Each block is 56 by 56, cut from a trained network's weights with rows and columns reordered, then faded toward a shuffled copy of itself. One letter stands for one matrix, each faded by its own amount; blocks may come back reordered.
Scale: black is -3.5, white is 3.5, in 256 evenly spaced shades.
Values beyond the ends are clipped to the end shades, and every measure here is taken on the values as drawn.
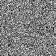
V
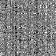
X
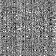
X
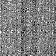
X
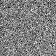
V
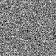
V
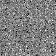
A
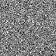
V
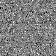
A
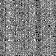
X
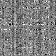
X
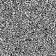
V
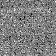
A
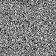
V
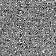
A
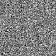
V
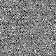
A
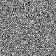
V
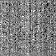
X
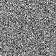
V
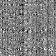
X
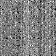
X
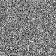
V
